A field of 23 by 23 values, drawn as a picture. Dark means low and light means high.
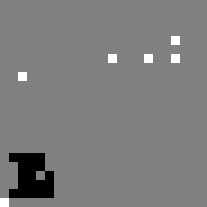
Ninth with the lowest average: bottom left. Odd patch: lower, in the bottom left. Stripes: none. Roughest part: bottom left.
